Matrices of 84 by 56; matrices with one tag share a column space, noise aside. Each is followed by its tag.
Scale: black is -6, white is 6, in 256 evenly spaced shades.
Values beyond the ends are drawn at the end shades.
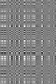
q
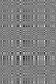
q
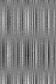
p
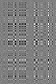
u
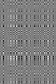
q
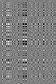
u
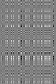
q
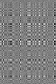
u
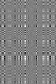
q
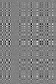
u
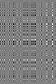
u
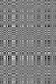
q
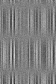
p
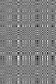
q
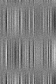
p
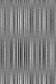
p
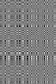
q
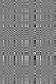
q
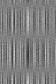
p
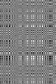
q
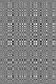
u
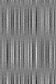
p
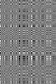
q
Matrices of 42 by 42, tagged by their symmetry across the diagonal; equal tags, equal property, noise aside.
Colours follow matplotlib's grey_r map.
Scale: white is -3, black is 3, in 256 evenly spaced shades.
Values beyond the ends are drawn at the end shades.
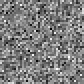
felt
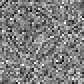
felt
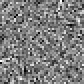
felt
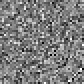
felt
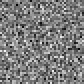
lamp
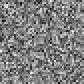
felt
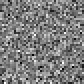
lamp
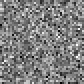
lamp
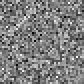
felt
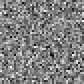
lamp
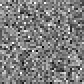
lamp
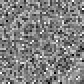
felt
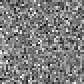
lamp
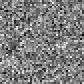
lamp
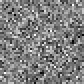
felt
